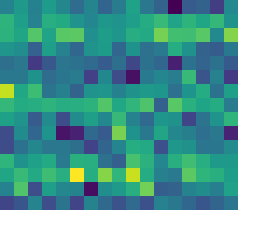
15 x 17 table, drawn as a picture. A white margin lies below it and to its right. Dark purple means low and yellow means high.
Average level on the scale: 50%. Stripes: horizontal, repeating 3 times. Seam: none. Slope: none. Odd rows or columns: none.
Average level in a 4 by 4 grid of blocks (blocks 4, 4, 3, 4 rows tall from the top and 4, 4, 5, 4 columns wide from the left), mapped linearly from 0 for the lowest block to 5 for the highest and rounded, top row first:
5 4 4 4 | 4 3 2 3 | 2 0 4 2 | 4 4 4 4
